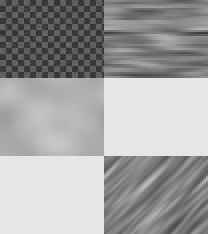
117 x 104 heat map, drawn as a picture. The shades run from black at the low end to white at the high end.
It is made of 3 by 2 panels. Panel 1,1: low, checkered. Panel 1,2: middling, streaked across. Panel 2,1: high, smooth, faint in contrast. Panel 2,2: very high, flat. Panel 3,1: very high, flat. Panel 3,2: middling, slanting up to the right.
